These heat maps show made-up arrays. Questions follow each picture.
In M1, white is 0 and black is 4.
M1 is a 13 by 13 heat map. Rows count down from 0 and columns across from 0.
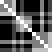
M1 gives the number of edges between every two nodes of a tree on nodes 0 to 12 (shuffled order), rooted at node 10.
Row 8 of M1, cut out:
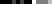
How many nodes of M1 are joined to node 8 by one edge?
1
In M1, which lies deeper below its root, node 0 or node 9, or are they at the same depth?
the same depth
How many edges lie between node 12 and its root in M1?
1
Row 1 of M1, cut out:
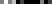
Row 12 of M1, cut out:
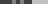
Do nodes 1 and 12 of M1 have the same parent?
no
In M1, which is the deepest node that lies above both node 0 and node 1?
3
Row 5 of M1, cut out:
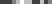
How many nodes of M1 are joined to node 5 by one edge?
4
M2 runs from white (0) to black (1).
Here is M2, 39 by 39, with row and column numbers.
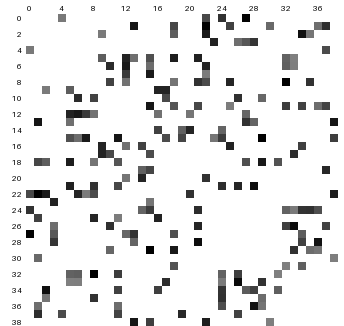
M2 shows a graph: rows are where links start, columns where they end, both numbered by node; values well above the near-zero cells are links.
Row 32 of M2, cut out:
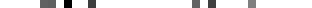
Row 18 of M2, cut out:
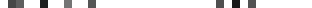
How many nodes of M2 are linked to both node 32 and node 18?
4
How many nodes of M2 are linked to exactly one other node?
0
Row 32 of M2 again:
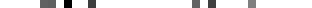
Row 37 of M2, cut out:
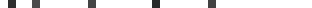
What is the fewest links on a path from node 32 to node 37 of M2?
2
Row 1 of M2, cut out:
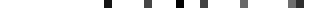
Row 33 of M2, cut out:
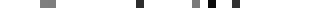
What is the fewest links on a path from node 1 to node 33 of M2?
3
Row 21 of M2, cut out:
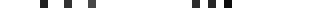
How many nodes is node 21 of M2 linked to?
6
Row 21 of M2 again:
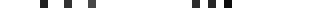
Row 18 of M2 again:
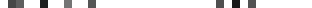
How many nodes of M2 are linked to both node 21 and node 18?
3
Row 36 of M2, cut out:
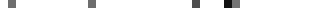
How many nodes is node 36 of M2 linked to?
5
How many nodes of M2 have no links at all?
0
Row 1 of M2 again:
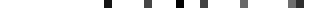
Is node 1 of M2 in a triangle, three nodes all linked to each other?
no
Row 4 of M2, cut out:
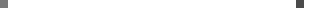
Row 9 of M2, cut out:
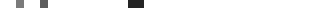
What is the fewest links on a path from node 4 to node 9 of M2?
4
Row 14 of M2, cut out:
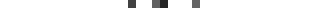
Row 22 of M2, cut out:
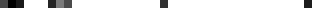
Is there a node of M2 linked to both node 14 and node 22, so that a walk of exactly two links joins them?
yes
